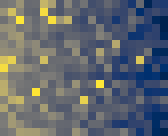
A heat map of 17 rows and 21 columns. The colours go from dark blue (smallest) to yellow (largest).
The grain is fine, like static. No regular stripes run through it. Values rise toward the left.
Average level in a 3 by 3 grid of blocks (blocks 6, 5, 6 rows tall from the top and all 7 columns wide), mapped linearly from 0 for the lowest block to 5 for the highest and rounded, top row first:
520 | 530 | 530
